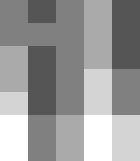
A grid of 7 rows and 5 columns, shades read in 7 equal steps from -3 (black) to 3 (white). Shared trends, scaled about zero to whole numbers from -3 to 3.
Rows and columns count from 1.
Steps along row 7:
down up up down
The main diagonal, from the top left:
0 0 0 2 0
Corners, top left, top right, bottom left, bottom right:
0 -1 3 2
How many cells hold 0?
12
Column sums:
10 -4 2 13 1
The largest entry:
3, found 4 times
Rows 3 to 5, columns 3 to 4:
0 1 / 0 2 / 0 2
